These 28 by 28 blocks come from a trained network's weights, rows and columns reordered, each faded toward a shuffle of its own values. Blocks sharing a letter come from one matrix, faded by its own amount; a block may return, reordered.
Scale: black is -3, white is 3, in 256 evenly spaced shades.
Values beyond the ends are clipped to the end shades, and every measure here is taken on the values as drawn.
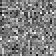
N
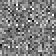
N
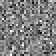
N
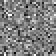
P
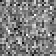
P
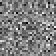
N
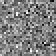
P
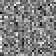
N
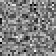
N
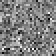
P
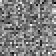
P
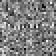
P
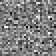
P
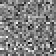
P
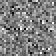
P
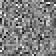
N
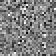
N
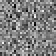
N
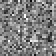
P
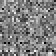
P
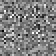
N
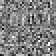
N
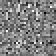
N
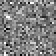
P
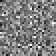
N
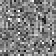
P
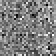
P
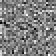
N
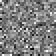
P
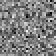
N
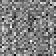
N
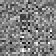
N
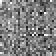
P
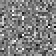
N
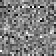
P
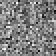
P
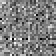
P
